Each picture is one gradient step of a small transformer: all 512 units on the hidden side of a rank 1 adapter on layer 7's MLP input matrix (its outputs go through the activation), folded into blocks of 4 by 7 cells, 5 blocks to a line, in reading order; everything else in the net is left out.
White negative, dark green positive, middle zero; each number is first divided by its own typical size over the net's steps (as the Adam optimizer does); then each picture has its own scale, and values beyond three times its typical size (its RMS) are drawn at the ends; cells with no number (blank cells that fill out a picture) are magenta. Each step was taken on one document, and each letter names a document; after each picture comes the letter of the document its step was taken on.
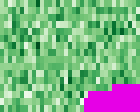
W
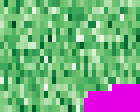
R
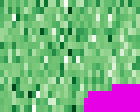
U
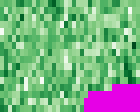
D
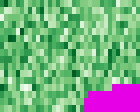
R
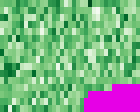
D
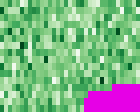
R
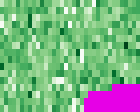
U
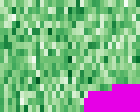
W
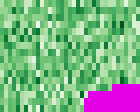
W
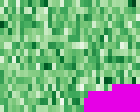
R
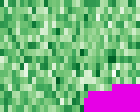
R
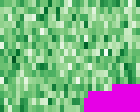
D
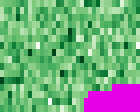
U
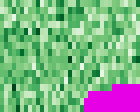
W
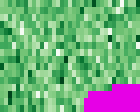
U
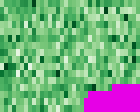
D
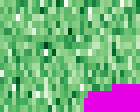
U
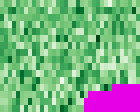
W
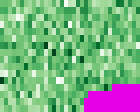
U
